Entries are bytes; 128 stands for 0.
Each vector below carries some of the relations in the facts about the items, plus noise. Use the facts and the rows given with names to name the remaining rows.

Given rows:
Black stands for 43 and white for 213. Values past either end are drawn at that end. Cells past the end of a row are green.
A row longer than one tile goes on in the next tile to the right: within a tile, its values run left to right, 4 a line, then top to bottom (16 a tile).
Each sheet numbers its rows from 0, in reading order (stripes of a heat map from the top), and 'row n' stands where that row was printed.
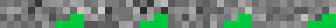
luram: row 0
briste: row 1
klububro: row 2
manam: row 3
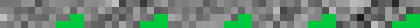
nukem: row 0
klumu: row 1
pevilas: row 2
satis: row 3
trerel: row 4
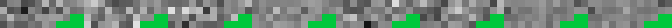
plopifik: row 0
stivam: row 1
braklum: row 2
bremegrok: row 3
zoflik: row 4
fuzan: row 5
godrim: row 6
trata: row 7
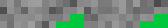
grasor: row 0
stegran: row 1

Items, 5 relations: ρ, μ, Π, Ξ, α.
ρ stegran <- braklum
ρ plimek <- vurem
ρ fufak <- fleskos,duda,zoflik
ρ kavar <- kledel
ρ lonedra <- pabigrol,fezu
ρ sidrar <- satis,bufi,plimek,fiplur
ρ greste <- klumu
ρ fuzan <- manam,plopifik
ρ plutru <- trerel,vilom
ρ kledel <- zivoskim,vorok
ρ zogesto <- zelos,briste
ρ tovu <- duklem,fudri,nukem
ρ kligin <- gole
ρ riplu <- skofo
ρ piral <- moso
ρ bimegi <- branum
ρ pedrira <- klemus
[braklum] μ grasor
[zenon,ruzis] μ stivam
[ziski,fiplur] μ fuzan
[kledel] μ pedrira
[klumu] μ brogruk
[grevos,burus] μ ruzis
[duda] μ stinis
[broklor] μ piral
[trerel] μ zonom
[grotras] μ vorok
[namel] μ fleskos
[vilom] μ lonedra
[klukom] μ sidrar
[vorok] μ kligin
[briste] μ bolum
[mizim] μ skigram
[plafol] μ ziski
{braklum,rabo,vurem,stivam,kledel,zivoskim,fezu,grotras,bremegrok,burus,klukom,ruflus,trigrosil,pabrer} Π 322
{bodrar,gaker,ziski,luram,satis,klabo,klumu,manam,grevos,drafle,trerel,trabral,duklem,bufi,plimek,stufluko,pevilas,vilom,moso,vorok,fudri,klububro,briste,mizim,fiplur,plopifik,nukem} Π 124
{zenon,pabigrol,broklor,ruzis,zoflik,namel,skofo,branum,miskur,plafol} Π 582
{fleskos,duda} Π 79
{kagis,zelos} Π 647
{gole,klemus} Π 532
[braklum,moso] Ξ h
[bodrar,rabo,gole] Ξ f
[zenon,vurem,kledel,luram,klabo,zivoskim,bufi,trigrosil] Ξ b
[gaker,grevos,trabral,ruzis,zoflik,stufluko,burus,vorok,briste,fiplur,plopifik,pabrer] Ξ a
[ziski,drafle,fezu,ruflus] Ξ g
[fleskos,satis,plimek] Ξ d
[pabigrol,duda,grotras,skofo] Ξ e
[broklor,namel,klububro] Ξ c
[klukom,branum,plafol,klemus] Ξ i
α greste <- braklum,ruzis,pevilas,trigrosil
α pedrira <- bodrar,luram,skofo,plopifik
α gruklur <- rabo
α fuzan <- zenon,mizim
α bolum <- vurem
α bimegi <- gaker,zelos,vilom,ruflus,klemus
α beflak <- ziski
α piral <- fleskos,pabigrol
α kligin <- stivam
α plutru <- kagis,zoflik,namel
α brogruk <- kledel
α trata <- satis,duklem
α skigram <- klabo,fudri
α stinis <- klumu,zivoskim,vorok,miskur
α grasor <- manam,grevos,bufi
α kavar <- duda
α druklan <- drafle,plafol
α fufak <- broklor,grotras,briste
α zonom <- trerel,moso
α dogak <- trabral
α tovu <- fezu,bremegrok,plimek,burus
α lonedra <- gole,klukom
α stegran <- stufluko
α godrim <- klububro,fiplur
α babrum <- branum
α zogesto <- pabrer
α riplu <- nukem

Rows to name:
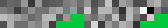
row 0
drafle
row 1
grotras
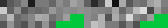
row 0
moso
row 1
pabigrol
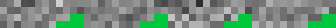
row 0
pabrer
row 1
tovu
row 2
fezu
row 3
zelos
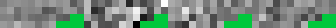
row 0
kagis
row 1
ziski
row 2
klukom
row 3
klemus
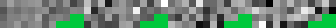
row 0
plutru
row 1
fiplur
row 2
namel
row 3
duda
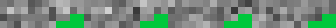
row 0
zivoskim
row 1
trigrosil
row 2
kligin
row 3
gole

